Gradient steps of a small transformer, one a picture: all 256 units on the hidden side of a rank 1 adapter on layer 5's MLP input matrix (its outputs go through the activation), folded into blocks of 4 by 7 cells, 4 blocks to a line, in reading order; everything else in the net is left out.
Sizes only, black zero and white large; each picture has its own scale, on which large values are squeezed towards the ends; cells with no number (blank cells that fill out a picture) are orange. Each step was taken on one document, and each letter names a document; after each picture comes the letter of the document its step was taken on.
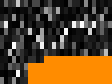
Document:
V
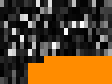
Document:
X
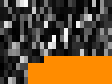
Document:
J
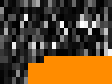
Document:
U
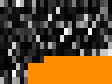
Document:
J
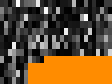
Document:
U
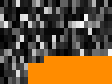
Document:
V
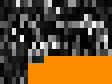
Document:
X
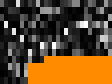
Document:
X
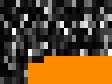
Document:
X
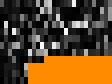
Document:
X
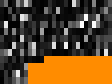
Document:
U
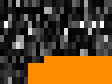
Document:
V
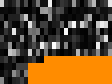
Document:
X
